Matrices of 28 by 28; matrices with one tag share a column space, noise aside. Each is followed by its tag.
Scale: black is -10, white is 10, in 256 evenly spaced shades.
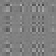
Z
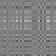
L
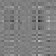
L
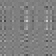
L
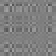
Z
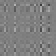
Z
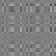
Z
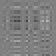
L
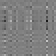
L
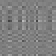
L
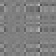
Z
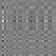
L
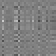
L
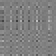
L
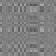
Z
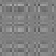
Z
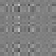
Z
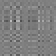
L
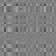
Z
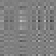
L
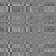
Z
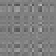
Z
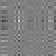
L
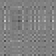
L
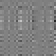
L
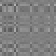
Z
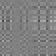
L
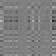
L
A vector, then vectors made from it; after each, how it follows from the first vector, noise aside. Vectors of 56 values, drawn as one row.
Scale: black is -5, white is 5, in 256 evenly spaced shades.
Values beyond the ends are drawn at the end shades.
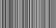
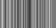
sign-scrambled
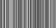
negated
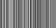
negated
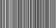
negated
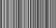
negated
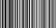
scaled up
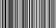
scaled up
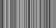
sign-scrambled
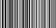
scaled up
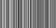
negated
